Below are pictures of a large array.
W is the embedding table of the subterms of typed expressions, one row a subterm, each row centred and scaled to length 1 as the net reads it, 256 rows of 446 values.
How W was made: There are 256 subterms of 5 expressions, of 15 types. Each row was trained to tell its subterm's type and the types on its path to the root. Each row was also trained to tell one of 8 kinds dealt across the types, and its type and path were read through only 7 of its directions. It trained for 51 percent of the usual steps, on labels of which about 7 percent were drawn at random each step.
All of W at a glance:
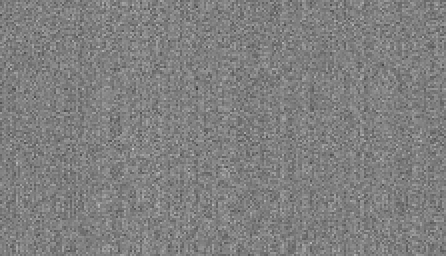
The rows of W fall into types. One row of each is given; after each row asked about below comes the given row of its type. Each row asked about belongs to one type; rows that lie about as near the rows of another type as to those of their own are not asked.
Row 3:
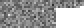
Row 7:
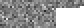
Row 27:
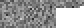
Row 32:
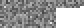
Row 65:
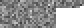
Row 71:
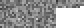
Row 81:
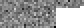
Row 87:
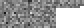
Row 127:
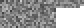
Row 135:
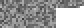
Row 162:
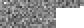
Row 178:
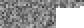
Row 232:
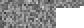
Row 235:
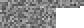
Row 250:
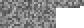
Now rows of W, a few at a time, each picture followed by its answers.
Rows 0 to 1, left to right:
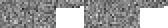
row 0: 32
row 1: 135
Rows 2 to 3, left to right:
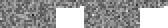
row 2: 250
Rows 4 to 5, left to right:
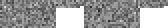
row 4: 32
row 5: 7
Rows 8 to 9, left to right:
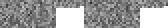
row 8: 162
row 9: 65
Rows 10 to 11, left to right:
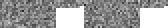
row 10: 27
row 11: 71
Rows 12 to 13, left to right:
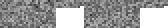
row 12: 71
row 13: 32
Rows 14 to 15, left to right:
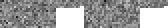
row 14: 65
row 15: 7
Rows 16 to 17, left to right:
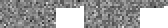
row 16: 3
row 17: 27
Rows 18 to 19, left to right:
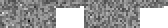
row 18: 232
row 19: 27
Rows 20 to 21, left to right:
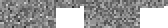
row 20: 178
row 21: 32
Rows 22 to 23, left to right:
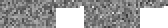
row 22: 135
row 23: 7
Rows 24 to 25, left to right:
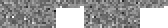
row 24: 162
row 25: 162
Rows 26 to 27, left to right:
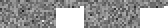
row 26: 178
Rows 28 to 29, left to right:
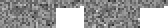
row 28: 127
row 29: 178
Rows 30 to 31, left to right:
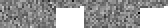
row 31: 232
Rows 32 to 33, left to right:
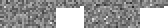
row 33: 71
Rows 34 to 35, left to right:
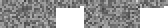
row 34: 178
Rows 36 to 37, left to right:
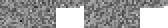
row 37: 81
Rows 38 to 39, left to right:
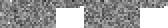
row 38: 27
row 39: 178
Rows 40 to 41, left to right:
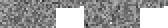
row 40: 162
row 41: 162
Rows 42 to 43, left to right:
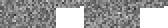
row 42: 71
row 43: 32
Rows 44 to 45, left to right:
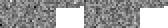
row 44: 232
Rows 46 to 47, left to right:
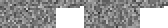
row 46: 71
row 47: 27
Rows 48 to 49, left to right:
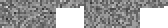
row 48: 87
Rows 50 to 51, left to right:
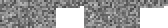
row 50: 65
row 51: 3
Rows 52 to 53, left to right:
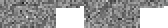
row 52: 71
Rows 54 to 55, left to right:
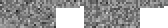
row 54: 87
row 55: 71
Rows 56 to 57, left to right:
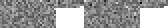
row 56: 178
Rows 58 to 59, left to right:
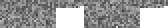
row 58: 127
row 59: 162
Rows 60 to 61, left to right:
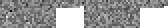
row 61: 32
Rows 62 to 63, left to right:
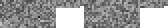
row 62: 87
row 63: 71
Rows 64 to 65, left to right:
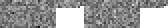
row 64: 235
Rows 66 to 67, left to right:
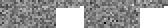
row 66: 232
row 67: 87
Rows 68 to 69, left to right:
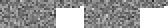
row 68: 178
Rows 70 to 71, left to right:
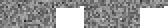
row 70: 7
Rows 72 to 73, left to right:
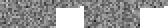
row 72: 3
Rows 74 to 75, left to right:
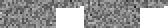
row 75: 3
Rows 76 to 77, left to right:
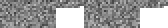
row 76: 135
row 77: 27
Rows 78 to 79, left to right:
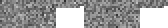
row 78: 32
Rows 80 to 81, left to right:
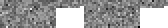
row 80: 232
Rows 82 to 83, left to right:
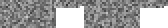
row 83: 178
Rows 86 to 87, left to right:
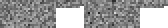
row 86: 7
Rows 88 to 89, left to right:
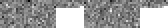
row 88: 250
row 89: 127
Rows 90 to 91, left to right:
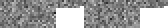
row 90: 250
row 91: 27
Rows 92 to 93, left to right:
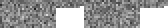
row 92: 27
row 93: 127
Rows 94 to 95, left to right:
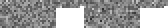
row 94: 3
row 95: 87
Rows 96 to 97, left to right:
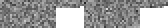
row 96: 235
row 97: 27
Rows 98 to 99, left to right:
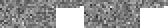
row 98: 135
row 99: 162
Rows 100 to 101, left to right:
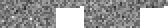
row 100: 87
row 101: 3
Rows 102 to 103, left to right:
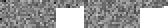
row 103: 135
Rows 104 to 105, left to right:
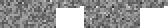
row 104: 250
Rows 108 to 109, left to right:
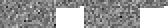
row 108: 7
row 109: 135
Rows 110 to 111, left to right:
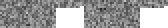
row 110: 127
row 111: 127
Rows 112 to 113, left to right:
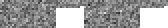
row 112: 235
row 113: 232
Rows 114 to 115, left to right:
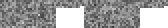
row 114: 250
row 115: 232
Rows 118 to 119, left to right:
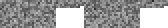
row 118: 32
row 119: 32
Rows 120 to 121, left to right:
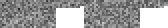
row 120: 32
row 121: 3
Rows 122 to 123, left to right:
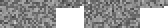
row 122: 65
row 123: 71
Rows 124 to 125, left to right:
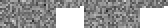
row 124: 81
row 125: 135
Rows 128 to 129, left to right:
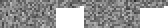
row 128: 127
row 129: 135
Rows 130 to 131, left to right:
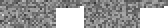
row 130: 65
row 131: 32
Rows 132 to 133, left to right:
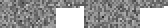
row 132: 27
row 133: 27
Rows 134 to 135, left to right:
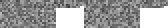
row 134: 3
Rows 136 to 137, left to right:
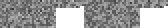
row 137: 87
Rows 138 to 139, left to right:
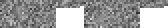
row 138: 81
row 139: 7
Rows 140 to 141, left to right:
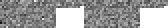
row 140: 232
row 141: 232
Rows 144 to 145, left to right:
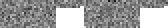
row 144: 178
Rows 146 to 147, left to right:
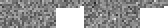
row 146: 162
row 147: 32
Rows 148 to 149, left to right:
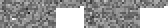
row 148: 235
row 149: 87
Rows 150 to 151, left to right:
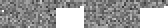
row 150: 81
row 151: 250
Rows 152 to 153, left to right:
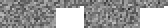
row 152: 135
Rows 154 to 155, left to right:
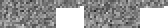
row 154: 27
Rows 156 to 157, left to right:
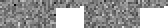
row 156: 81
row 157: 71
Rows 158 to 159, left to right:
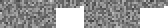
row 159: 127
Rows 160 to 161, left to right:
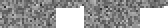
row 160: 250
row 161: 27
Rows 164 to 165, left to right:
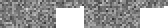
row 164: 250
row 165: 65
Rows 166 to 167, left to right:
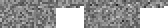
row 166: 71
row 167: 235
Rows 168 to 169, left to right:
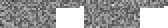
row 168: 65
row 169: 32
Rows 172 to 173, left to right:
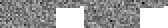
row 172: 127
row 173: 162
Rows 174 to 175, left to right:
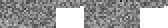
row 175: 250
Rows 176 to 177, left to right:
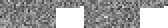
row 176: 135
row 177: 71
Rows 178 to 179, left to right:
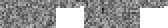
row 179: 250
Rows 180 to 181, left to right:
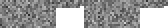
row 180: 3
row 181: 135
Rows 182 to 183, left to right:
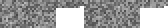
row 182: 27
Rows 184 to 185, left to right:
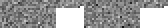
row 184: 235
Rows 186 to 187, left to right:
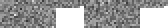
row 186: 162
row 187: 81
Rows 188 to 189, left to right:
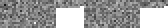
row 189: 250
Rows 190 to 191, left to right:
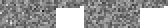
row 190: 81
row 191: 250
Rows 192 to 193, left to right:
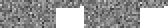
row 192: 250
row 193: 235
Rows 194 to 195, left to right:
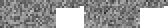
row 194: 135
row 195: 135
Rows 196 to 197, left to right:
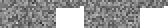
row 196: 65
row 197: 135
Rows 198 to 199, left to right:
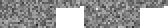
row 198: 71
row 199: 3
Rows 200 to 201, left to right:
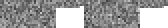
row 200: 135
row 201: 7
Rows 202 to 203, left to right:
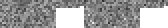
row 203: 65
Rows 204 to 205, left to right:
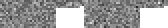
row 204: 250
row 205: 3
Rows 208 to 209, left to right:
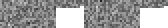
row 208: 178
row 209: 135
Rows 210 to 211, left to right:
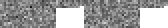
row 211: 178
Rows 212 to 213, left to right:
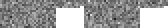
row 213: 7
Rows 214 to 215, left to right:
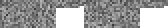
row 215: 127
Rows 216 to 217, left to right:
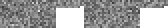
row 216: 235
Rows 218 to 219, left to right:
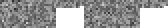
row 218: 162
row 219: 32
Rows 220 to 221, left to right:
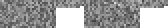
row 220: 71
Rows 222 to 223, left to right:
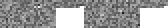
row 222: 135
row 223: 232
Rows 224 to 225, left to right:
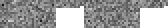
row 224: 71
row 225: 65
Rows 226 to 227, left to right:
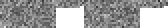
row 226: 127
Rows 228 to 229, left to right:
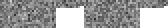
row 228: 7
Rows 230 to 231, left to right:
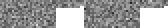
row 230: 3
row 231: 235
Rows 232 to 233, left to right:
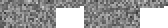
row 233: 32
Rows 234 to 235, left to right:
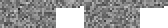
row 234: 235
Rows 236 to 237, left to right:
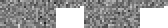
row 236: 81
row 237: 232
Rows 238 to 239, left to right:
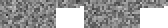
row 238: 178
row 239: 81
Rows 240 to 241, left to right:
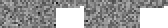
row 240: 3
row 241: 250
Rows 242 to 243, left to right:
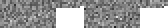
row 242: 81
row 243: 235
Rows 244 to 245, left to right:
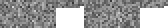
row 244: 7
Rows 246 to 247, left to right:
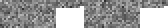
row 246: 7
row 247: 250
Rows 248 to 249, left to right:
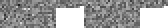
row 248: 7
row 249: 3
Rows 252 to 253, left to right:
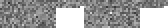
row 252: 235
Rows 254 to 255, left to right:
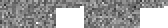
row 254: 232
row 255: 81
